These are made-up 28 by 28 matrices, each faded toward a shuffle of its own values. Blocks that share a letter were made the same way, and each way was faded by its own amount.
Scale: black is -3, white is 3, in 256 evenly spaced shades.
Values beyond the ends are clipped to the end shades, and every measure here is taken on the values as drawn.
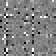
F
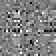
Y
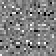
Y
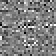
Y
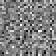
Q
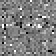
Y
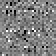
Y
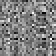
Q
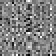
Q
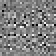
Q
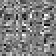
Q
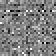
Y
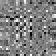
F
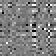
F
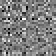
Q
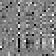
F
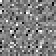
Q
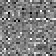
Q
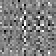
F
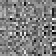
Q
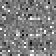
Y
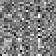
Q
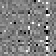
F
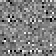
Y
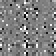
F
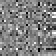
Q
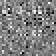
Y
